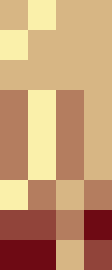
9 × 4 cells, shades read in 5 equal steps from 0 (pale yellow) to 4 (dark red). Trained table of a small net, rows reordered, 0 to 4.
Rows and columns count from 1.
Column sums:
15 11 13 15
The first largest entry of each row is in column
1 2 1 1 1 1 2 4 1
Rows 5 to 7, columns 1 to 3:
2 0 2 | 2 0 2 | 0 2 1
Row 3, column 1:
1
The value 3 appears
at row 8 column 1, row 8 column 2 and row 9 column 4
